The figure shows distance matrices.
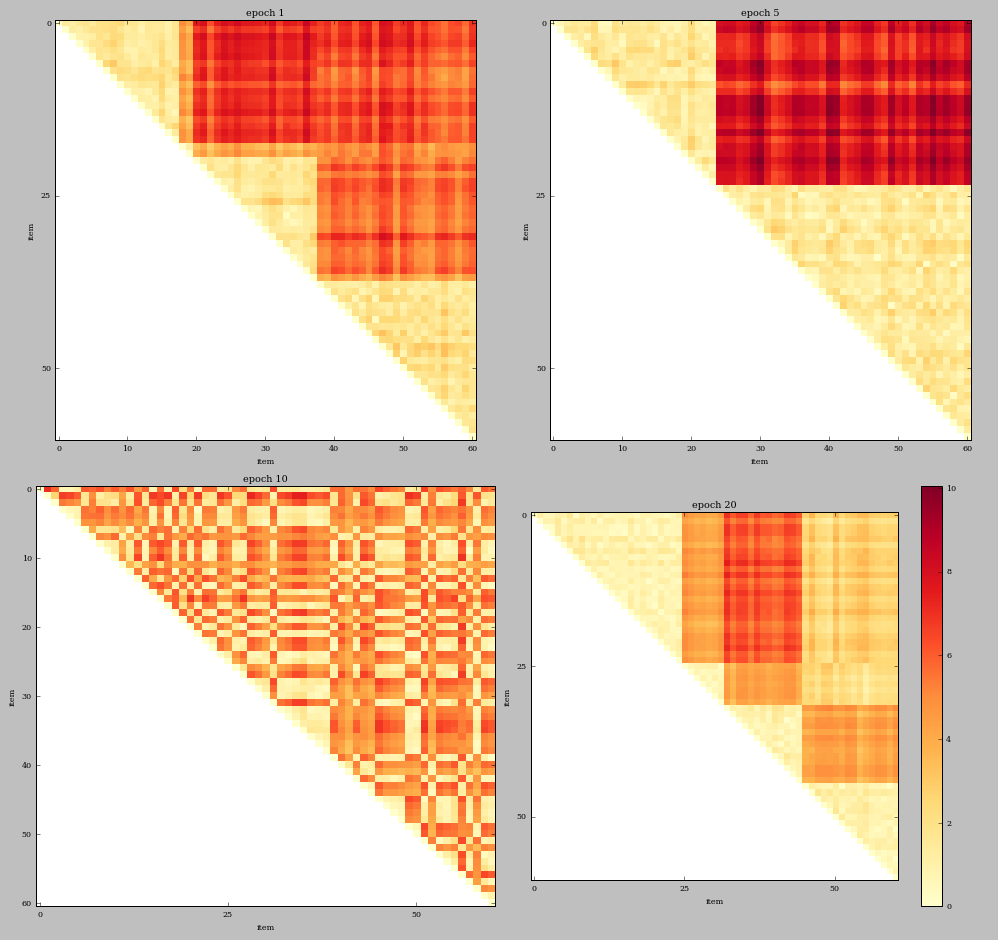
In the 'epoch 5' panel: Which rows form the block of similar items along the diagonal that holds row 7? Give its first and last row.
0 to 23
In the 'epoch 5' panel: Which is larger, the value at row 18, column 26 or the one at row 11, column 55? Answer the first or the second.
the second
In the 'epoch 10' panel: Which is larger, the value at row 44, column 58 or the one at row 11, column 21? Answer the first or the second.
the second
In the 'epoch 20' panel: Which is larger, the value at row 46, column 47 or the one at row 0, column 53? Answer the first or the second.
the second
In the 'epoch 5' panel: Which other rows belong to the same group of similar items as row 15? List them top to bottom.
0, 1, 2, 3, 4, 5, 6, 7, 8, 9, 10, 11, 12, 13, 14, 16, 17, 18, 19, 20, 21, 22, 23
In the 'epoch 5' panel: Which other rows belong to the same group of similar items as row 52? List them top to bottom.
24, 25, 26, 27, 28, 29, 30, 31, 32, 33, 34, 35, 36, 37, 38, 39, 40, 41, 42, 43, 44, 45, 46, 47, 48, 49, 50, 51, 53, 54, 55, 56, 57, 58, 59, 60
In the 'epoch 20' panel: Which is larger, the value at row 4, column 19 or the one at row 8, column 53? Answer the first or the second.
the second
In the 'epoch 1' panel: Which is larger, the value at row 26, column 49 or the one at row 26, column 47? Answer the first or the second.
the second
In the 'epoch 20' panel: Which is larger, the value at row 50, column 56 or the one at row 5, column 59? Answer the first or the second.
the second
